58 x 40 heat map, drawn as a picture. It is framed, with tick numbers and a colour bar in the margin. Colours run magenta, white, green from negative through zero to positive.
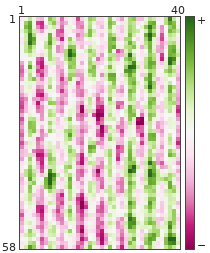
Stripes running up and down repeat 8 times from left to right. Overall the values sit about 50% of the way up the scale. Streaks run downward.
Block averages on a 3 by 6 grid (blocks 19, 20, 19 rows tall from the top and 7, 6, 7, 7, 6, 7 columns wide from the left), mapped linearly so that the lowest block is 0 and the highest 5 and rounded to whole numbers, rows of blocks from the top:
222353 / 030132 / 120154
